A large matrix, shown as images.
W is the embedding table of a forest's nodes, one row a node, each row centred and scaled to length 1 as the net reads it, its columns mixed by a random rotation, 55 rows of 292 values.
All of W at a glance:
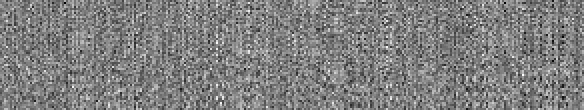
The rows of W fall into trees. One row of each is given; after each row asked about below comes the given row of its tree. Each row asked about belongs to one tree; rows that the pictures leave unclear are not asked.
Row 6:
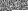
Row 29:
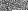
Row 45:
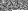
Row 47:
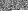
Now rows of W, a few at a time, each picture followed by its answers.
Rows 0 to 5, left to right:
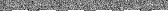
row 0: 6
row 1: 47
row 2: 6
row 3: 6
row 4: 29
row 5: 47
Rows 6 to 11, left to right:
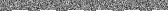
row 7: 45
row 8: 47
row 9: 29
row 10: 45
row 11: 29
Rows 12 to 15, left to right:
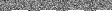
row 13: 6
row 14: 29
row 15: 29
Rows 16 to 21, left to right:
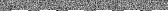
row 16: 47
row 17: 6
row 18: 6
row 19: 47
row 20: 6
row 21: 6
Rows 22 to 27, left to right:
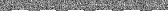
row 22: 47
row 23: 45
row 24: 6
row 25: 47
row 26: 47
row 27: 6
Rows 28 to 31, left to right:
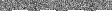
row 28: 45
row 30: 6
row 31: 29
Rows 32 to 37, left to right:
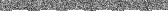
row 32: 45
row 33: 47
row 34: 45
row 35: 29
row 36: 29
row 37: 29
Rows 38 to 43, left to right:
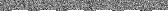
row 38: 47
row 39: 47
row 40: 47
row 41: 29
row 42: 6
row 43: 6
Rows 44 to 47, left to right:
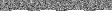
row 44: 45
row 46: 47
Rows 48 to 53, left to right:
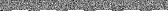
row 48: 6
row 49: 6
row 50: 45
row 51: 47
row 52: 47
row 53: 47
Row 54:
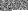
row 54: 45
